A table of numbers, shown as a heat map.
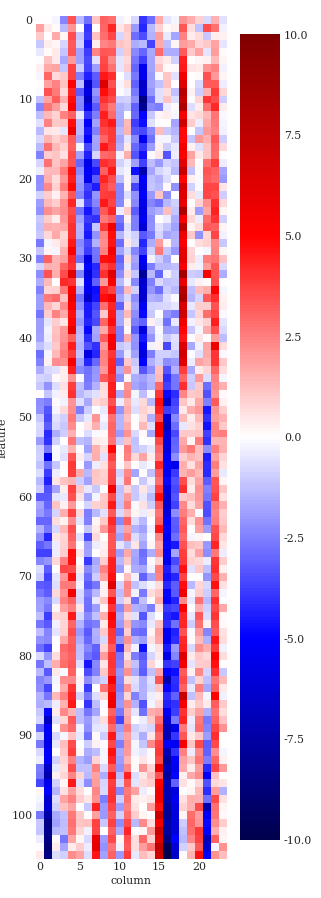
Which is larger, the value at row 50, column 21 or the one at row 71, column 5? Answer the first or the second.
the second
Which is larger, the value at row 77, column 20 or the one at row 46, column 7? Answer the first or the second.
the first
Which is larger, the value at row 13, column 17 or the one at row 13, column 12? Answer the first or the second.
the first
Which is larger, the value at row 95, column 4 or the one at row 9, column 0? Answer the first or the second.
the first
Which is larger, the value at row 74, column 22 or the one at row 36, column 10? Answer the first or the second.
the first
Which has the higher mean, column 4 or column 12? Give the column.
4
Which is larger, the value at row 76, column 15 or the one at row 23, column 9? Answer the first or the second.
the second
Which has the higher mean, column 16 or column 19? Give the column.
19
